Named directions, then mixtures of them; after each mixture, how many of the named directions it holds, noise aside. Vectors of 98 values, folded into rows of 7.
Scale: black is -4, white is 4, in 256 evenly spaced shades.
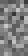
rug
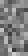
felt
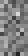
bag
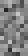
three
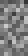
one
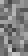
one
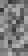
three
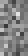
one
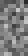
one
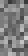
three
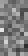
two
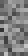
three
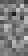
one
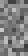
three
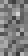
one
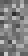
two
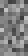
three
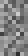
one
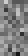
two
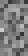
three
